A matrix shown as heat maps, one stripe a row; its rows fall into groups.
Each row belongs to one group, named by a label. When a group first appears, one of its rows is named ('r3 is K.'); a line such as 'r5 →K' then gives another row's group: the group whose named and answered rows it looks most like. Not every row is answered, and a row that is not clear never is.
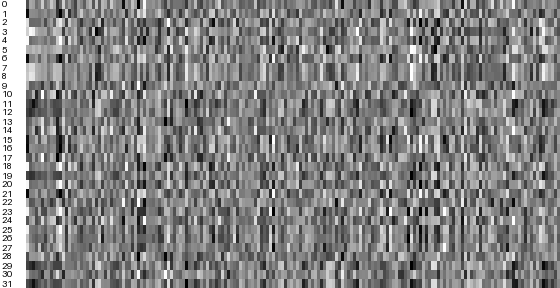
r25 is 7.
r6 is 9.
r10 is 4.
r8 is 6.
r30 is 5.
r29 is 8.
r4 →7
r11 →8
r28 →4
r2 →7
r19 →8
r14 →4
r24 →4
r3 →6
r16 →9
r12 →8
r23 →7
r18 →7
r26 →7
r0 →4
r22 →5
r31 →8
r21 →9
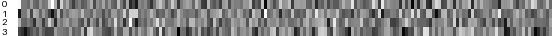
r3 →8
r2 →5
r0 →7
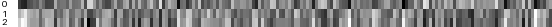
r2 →6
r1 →6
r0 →8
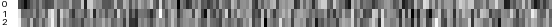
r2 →7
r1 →7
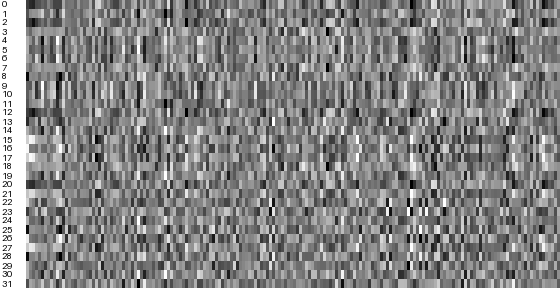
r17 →6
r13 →9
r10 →4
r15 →6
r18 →6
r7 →6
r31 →4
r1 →4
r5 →5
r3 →6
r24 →5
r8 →9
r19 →5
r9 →4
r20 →8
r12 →8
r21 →6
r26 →7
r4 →5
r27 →6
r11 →4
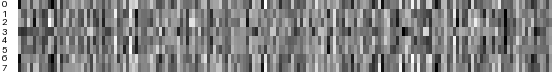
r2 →5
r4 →5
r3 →8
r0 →9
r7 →9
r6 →9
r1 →5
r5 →5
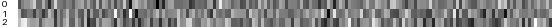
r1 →5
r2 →6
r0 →4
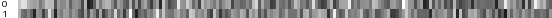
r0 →6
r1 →5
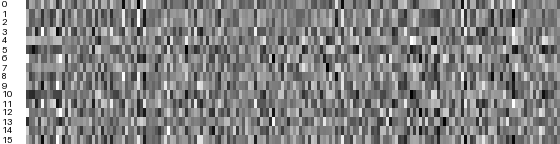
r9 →5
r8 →5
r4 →6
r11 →4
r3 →4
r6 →7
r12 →7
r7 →6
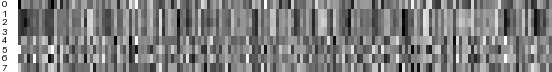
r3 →8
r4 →4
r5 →7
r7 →7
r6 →4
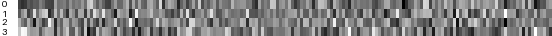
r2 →5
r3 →6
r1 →4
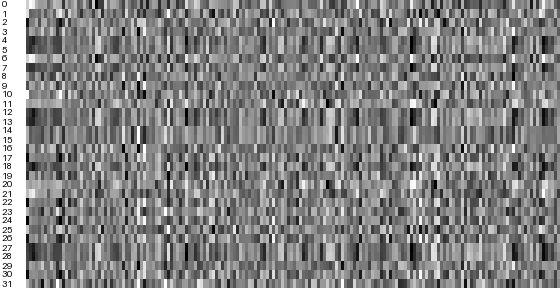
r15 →5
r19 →9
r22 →9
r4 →8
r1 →7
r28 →8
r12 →8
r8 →5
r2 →9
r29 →4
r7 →8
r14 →5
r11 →6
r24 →9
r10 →7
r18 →8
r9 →4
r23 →5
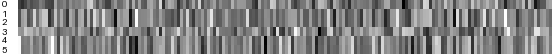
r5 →7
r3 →6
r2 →4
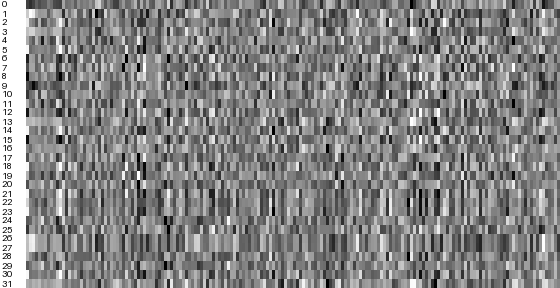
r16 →6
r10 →9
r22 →7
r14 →7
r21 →7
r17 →4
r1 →6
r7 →4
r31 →6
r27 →6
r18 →7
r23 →7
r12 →9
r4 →5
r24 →4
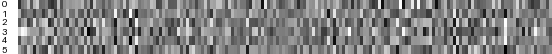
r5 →5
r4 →4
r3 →6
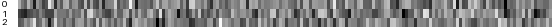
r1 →8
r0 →5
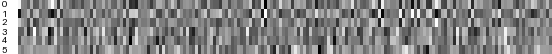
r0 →7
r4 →4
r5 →6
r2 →7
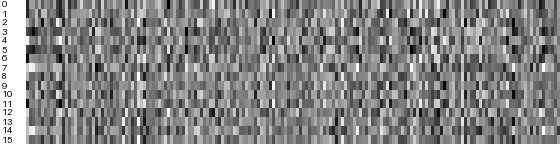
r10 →5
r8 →5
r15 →5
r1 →9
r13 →5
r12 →7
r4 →7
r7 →6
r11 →9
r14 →6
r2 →5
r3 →8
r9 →9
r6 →9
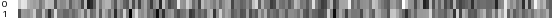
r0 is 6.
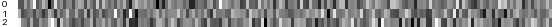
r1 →5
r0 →4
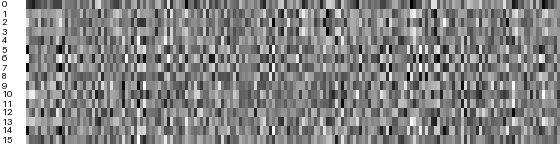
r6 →7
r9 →4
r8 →7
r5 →9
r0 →8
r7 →9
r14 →9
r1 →6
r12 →5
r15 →5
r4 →5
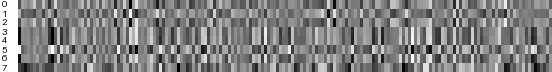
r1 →5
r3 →9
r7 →8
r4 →9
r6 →9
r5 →7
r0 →4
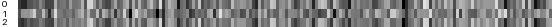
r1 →4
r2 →8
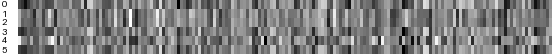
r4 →7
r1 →5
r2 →5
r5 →8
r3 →8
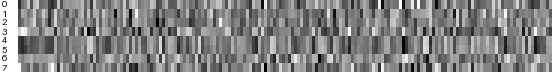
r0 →9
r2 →4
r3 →6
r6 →6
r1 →4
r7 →7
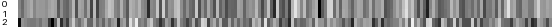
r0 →6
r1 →6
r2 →9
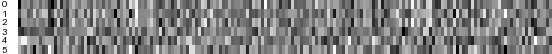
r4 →6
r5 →5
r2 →9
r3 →8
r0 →9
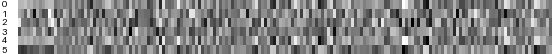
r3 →4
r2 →7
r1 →5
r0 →6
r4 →6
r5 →8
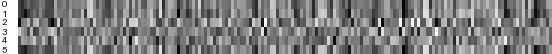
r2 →9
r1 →8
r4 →4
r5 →8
